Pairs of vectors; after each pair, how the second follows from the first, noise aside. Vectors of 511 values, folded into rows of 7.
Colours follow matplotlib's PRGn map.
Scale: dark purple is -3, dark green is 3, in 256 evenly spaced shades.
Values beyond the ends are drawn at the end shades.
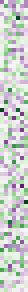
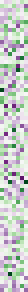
reversed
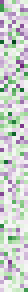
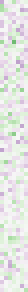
shrunk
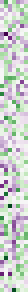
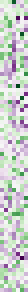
reversed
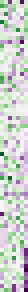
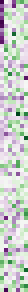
reversed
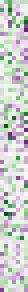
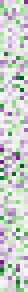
reversed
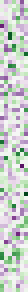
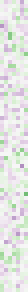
shrunk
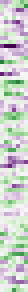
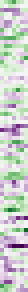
reversed
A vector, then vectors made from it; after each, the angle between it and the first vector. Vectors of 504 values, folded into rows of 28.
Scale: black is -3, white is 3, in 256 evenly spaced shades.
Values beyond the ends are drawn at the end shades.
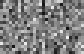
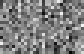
nearly parallel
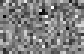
partly aligned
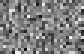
partly opposed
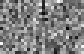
nearly parallel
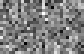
nearly opposite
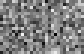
partly opposed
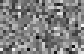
partly aligned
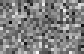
partly opposed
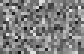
orthogonal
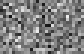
orthogonal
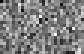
partly aligned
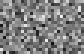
orthogonal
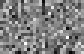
nearly parallel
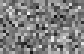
orthogonal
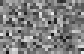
orthogonal
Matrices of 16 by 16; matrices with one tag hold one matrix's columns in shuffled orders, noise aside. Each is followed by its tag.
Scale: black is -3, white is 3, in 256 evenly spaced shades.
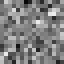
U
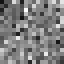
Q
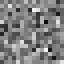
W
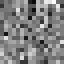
Q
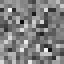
W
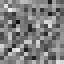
W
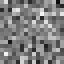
U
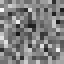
W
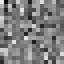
Q
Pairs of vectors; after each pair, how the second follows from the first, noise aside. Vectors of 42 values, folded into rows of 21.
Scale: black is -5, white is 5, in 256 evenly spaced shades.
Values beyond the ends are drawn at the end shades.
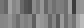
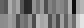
scaled up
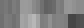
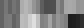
scaled up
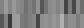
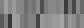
copied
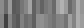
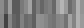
copied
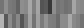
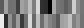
scaled up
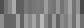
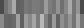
copied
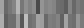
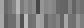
copied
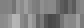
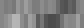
copied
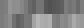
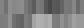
copied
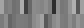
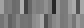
copied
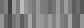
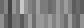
copied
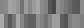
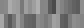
copied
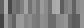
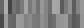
copied
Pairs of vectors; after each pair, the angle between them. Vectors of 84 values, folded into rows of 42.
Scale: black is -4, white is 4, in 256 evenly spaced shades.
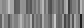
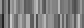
orthogonal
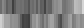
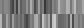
partly aligned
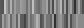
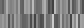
partly aligned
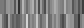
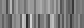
orthogonal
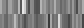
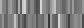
nearly parallel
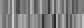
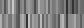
partly aligned
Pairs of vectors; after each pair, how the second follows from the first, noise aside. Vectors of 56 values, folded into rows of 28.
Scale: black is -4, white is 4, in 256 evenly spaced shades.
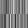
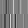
partly zeroed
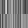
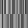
sign-scrambled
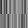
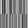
sign-scrambled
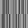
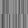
shrunk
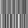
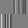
partly zeroed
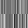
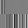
partly zeroed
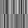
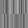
shrunk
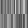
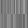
shrunk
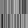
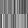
sign-scrambled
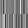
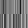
sign-scrambled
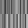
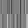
partly zeroed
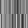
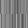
shrunk
